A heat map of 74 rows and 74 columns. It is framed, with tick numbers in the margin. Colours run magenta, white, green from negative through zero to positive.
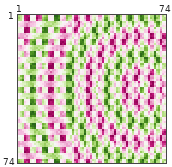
Concentric rings centre on the middle right. Upright stripes repeat 12 times across the table. No overall slope runs across the table.
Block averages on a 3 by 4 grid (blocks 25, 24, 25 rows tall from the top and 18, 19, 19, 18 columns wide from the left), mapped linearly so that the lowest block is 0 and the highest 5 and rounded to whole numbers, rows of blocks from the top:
4 3 4 5 | 4 4 5 0 | 4 3 4 5
